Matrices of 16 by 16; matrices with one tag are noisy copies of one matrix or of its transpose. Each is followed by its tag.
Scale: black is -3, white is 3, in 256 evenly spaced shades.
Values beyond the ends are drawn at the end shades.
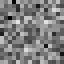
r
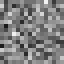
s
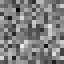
r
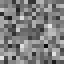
r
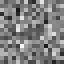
r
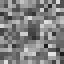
r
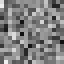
s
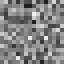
s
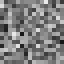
s
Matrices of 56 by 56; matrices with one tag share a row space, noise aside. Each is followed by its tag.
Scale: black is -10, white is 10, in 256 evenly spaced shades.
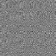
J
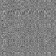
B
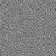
J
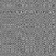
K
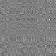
J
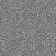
J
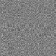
B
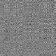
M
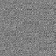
M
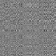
M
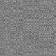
M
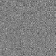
J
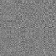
K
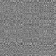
M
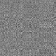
M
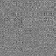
M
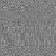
B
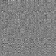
B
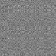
B
